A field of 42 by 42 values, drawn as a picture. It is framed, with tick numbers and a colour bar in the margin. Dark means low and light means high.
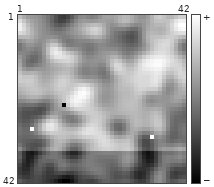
No regular stripes run through it. The ninth with the highest average is the top right. Three lone cells stand out: two far higher and one far lower than their neighbours. A horizontal seam about 80% of the way down splits the table, and the top part is higher.
